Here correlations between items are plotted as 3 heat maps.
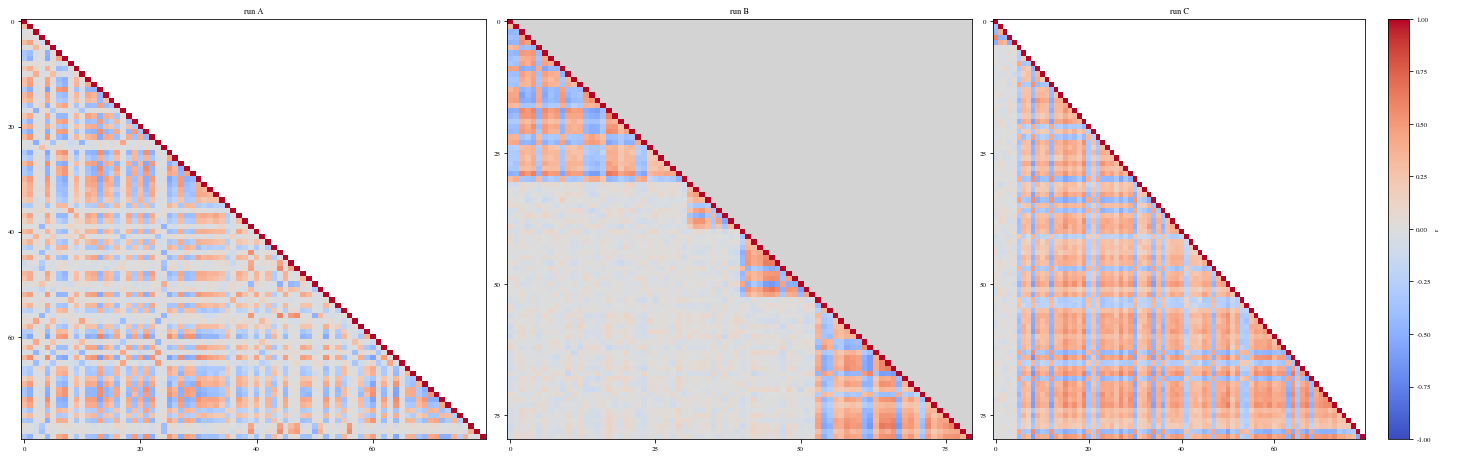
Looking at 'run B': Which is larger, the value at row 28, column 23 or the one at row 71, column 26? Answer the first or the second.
the second
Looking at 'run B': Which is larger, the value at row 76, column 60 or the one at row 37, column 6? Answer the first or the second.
the first
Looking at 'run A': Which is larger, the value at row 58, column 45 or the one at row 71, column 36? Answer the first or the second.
the first
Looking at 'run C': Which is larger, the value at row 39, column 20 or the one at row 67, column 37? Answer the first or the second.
the second
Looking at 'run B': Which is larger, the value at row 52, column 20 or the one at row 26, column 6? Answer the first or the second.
the second
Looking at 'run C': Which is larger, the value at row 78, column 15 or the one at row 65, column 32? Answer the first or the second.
the second
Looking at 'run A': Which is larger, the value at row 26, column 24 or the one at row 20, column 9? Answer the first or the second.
the second
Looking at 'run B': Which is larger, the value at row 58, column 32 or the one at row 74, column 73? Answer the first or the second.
the second
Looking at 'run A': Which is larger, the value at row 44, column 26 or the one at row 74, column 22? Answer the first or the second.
the first
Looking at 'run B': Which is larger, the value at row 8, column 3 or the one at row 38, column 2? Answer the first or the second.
the first
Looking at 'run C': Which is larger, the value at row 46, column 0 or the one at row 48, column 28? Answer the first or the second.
the second
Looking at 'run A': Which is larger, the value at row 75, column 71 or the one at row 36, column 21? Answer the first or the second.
the second
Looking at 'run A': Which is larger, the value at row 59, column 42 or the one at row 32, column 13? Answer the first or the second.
the first
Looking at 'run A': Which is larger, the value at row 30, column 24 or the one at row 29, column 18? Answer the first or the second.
the first
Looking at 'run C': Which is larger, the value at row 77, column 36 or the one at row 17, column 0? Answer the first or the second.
the second
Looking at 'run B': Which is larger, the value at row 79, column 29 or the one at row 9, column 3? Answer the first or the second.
the first
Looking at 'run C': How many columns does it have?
80
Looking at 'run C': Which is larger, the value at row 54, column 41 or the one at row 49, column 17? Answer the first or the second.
the second
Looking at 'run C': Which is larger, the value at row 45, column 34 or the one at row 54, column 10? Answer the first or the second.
the second
